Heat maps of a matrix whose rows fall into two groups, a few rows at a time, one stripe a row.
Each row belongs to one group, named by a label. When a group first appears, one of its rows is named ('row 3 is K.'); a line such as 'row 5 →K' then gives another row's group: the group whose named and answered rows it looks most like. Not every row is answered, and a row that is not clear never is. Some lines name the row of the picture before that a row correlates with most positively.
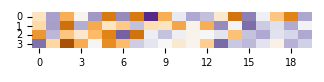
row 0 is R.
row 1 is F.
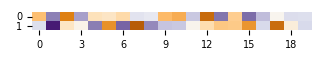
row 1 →R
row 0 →F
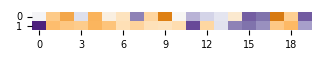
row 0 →F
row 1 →F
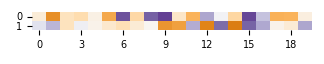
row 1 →F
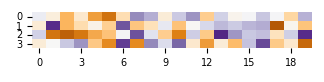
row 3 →R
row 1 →R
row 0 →F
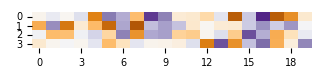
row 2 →R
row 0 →R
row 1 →R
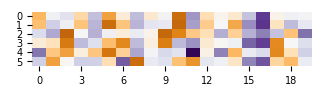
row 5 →R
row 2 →F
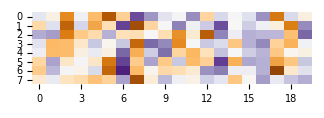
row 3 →R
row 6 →R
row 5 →R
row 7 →R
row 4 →R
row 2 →F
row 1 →R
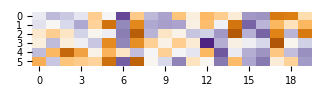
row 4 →F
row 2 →R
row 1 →R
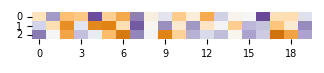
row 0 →F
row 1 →F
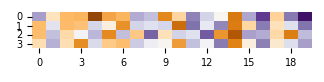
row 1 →F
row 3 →F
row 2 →R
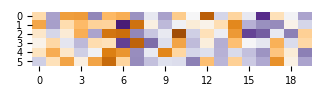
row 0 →F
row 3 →R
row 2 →F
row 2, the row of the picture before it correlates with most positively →3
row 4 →F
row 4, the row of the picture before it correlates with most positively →0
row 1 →R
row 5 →F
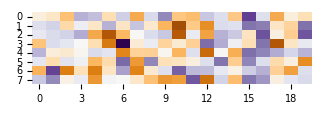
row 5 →R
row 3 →R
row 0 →R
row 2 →F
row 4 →F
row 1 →F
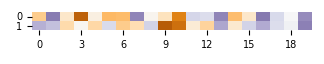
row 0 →F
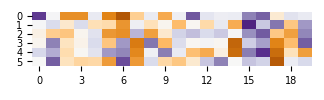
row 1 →F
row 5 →R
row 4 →R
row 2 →F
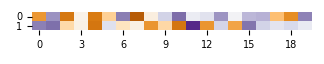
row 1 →F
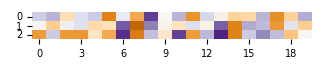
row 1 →R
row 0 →R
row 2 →R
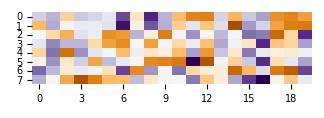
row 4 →F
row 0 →R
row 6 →R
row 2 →F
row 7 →F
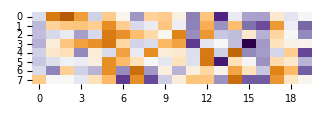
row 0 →F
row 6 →R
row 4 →F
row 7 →R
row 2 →F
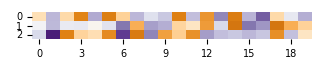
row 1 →R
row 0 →F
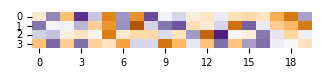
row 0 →R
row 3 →F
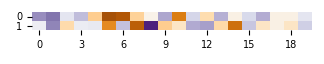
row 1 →R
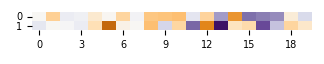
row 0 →F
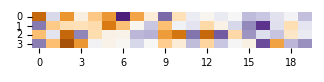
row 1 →F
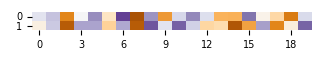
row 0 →R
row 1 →R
